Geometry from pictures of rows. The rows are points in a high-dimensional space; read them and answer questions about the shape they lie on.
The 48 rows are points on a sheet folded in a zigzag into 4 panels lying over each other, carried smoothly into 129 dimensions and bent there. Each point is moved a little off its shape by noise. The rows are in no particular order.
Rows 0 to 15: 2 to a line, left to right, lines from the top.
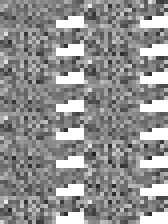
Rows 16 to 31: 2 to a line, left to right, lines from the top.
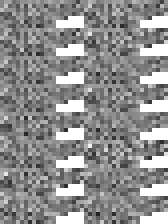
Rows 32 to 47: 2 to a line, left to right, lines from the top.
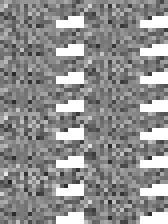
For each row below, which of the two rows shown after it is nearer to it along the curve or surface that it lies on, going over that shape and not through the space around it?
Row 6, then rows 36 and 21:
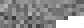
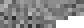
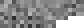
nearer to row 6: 21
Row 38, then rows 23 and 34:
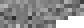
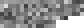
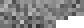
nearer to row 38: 23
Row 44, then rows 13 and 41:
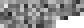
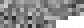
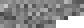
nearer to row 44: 13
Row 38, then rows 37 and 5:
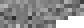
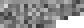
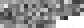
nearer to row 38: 5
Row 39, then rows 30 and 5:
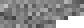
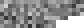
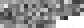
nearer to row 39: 5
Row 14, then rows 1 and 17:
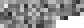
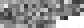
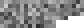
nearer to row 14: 17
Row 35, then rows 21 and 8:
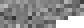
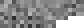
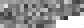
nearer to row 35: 8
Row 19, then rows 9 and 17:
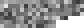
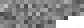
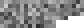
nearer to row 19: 17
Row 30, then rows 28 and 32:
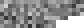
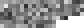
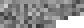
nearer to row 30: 32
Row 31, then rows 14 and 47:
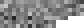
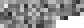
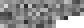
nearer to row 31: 14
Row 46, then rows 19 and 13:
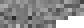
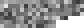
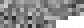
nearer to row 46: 19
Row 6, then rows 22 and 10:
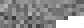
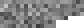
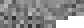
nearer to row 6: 22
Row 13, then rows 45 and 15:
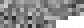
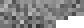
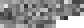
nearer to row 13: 45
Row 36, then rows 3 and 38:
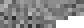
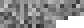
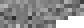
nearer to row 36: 3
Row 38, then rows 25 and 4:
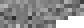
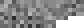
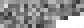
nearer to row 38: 25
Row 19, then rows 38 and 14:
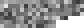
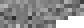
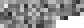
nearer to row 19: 14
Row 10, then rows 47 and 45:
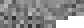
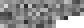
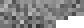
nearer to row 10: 45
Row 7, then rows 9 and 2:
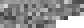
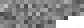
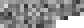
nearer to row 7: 9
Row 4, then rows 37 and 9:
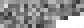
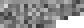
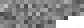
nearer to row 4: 37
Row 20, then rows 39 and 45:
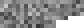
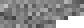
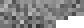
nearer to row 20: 45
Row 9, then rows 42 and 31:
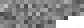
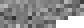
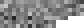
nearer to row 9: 42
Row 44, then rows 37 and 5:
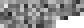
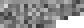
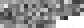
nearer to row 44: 37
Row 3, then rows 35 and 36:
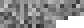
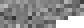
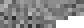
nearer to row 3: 36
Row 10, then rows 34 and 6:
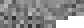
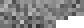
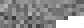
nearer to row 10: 34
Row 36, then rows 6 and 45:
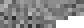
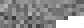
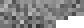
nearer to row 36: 45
